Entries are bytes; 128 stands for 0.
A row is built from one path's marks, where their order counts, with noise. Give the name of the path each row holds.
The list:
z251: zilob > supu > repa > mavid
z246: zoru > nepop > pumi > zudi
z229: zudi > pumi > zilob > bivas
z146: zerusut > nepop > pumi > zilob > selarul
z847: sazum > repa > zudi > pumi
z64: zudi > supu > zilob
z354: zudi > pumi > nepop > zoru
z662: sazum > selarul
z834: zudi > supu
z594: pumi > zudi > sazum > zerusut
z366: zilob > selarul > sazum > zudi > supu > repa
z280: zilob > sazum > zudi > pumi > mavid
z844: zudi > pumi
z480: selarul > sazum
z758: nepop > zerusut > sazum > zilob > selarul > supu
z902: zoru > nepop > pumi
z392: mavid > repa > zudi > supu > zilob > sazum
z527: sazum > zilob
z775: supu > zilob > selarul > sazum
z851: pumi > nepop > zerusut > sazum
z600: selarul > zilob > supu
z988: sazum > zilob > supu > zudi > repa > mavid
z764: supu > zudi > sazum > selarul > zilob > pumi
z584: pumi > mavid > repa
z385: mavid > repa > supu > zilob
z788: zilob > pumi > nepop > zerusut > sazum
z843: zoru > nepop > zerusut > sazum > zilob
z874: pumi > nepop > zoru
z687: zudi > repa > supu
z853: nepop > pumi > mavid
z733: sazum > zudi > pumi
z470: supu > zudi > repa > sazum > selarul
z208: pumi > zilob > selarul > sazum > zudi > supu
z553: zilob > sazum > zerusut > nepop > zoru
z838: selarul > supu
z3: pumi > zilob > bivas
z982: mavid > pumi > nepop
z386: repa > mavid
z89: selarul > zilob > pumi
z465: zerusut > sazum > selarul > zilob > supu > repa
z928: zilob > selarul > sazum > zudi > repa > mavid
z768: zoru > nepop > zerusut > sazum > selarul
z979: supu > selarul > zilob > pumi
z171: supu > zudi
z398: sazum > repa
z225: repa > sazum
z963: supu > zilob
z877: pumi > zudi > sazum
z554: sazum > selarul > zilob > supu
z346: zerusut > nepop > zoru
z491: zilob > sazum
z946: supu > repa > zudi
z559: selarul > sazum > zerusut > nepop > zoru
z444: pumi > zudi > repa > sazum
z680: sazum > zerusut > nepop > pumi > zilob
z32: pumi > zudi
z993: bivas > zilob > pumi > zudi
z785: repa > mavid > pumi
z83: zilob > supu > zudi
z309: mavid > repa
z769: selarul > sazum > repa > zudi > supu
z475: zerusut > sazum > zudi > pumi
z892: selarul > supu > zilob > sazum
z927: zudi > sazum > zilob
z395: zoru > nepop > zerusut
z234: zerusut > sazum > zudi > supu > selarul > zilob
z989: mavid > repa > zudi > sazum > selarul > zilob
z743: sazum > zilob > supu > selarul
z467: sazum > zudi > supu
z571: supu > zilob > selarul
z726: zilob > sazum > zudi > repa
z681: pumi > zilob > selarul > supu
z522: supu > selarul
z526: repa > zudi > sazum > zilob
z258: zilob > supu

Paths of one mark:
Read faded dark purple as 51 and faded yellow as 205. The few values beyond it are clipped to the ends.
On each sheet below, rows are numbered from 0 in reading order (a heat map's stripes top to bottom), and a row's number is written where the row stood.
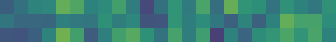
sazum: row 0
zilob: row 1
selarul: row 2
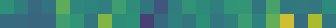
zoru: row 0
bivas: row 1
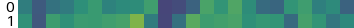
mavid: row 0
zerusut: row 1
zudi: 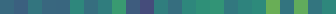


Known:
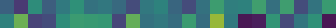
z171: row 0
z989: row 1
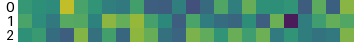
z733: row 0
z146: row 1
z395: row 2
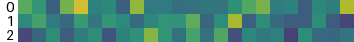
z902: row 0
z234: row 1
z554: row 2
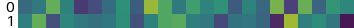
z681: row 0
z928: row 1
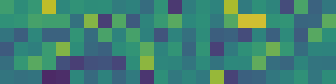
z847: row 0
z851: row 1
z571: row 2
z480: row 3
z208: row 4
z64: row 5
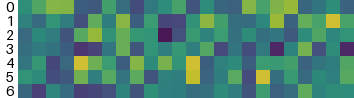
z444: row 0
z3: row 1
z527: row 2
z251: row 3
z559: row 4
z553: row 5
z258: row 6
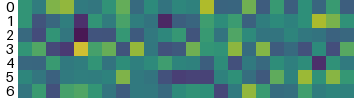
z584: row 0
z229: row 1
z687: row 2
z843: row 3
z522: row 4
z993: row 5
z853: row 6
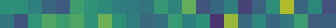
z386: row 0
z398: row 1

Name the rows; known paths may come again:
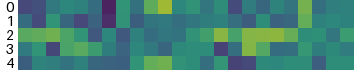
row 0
z838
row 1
z258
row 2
z594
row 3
z853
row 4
z892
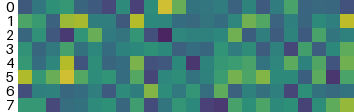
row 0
z769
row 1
z902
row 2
z927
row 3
z979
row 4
z844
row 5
z475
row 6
z554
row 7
z354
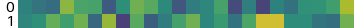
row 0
z89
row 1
z851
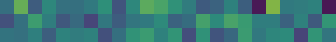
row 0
z928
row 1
z467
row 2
z775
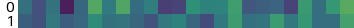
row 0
z963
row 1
z171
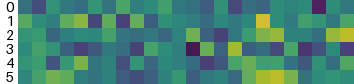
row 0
z522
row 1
z788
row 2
z874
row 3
z392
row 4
z246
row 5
z877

